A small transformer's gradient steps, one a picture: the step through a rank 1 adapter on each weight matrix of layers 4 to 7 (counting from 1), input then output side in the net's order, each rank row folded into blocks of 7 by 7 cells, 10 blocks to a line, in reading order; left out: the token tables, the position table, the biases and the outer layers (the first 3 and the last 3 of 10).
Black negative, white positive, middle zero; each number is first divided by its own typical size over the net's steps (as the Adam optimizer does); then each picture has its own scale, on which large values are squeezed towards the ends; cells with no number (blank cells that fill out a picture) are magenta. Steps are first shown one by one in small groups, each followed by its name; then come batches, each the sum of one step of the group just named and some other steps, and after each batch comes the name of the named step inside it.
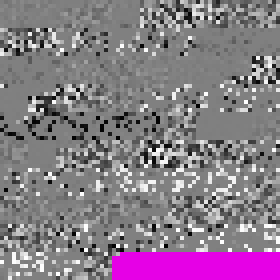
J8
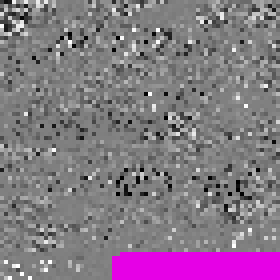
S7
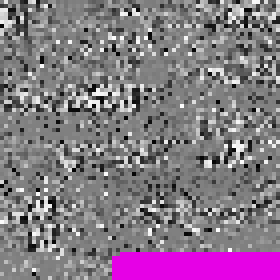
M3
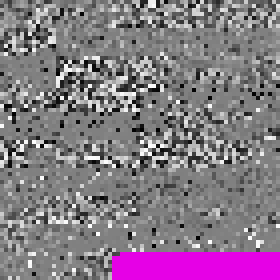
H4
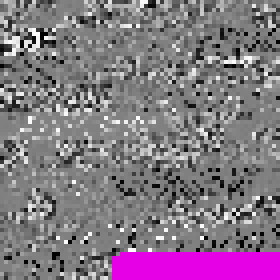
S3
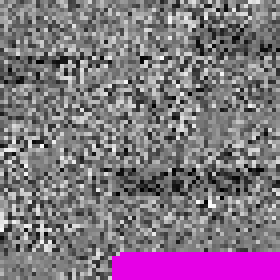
M3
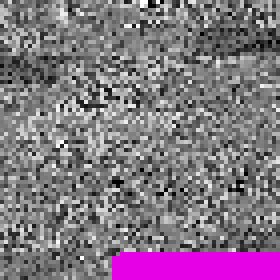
S3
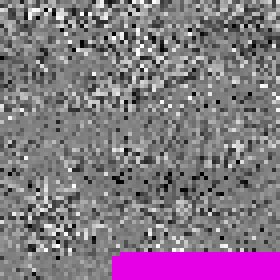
M3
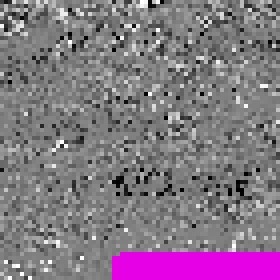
S7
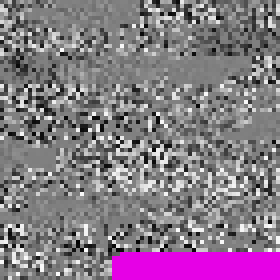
J8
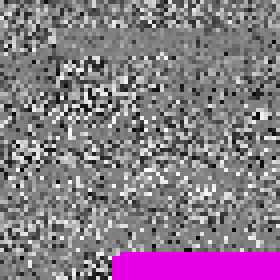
H4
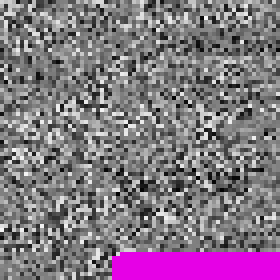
S3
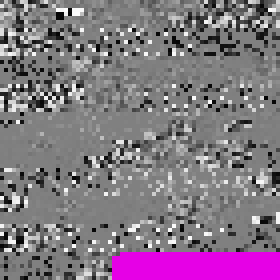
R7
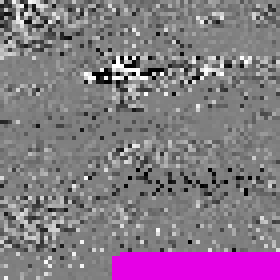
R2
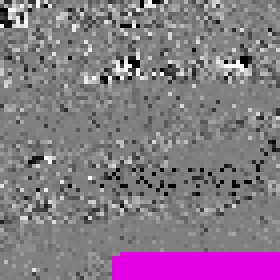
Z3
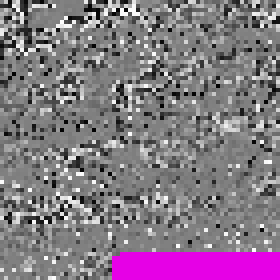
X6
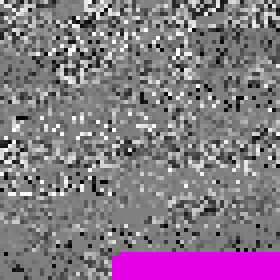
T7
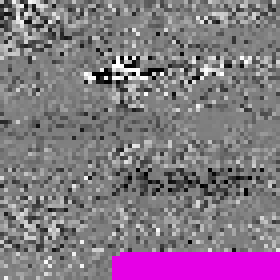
R2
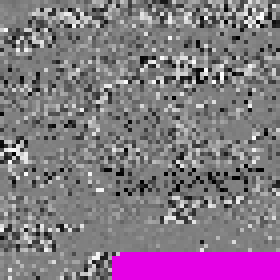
R7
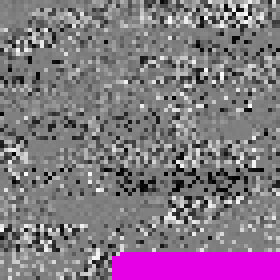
R7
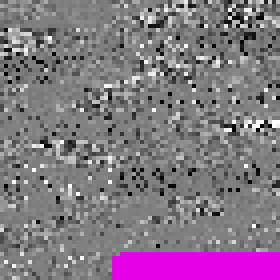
R7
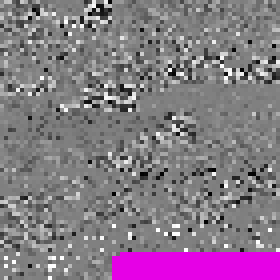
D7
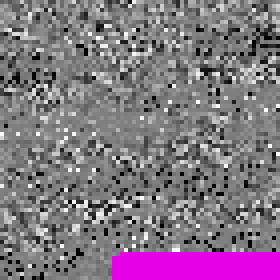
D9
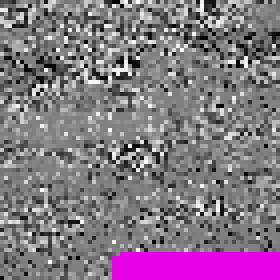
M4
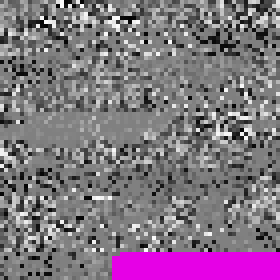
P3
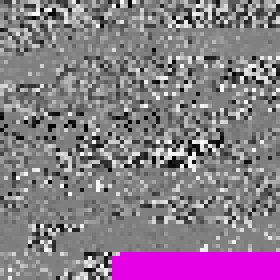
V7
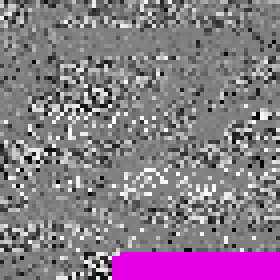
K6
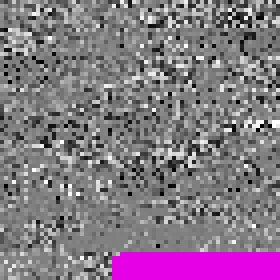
V7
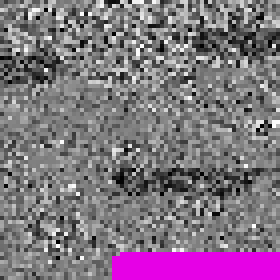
M4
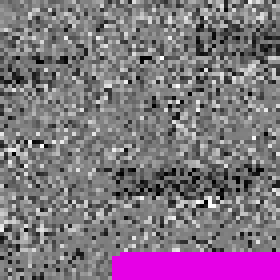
D9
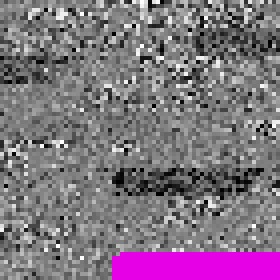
P3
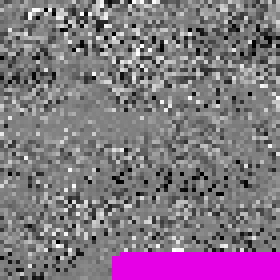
D9
